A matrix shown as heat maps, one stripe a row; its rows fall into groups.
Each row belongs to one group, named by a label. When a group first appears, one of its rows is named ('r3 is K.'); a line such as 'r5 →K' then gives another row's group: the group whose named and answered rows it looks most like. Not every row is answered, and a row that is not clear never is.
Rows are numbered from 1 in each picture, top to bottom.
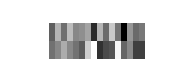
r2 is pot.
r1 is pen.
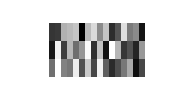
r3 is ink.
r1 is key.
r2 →pen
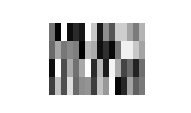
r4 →pen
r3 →pen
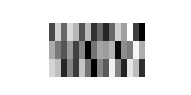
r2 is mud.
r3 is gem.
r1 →ink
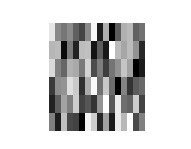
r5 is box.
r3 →ink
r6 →pot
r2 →gem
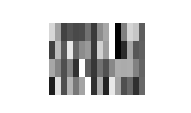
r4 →pen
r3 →gem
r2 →pen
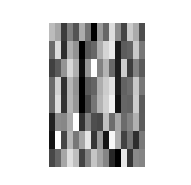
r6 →box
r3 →key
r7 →pen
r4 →mud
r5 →mud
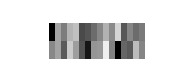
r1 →box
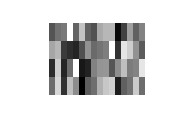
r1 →pen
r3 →box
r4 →mud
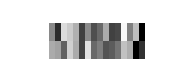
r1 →key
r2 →ink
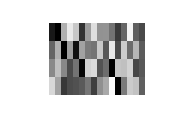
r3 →pot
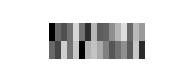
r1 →box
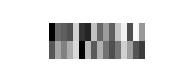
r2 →ink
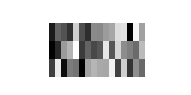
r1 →box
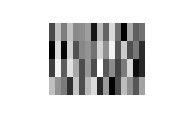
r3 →ink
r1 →pen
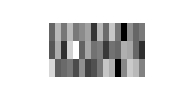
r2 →ink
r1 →pen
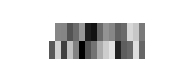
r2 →mud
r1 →gem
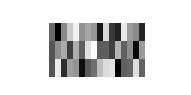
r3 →mud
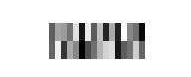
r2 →mud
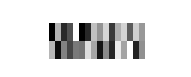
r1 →box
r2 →pot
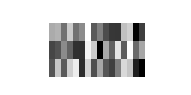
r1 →ink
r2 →pot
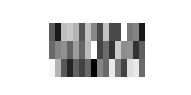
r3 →gem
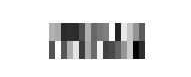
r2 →ink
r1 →gem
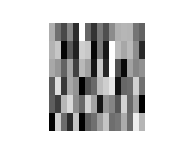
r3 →pen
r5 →key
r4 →mud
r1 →gem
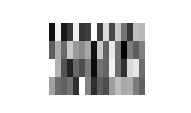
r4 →gem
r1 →box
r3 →gem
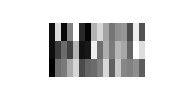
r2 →box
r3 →box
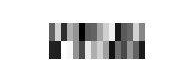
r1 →mud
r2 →key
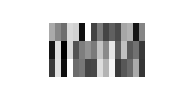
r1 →ink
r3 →mud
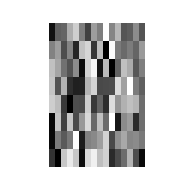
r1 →box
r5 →gem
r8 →key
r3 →pot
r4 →pot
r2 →pen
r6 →pen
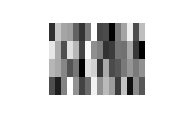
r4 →key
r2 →ink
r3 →pot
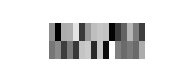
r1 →key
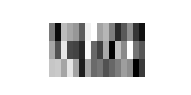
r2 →pot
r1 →key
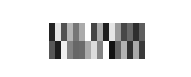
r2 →key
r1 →pen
